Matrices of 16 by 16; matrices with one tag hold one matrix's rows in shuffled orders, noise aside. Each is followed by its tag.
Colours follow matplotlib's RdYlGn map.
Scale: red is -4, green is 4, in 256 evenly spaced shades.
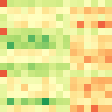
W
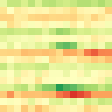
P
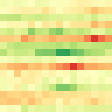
P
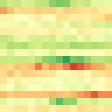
P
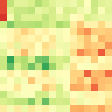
W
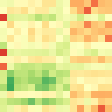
W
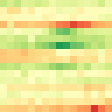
P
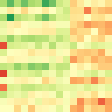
W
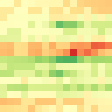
P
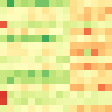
W
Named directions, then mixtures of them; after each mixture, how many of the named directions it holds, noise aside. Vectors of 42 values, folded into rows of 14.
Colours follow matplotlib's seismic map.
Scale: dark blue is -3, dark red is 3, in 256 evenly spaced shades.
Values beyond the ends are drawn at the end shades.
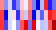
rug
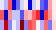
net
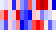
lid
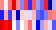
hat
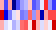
three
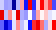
three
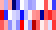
three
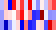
three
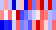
two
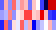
three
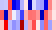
one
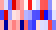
one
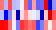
three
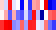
three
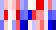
two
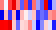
one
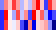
one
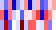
one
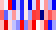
three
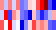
two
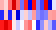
one
